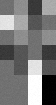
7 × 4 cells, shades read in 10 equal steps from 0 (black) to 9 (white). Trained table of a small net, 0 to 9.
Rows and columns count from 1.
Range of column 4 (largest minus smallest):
6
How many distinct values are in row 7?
3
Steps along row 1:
up down up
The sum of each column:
30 30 39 20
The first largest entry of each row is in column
4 1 2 3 3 3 3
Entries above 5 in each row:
1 2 0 0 1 1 1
